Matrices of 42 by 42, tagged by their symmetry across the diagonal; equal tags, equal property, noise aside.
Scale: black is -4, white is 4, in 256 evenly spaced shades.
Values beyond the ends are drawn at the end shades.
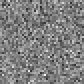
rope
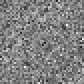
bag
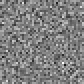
bag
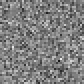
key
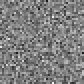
key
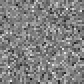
bag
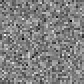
rope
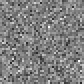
rope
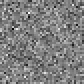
key
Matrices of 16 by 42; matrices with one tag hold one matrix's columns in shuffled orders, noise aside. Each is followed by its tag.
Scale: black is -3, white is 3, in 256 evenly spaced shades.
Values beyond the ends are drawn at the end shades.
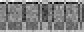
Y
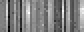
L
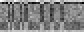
Y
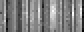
L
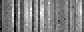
L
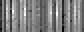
L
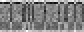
Y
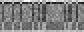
Y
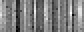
L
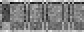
Y
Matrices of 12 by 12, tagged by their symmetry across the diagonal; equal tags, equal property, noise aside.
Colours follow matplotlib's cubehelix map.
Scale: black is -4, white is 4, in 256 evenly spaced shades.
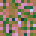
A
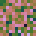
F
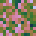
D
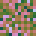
A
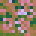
D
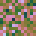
A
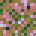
F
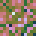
F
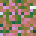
D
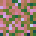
D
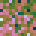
A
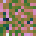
D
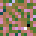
A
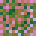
F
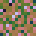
F
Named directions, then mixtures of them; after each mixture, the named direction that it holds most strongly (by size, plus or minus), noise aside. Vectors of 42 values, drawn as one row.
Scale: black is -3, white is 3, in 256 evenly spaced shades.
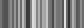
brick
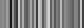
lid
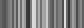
brick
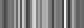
brick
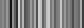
lid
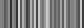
lid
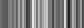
brick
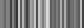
lid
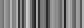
brick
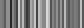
lid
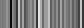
lid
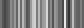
brick
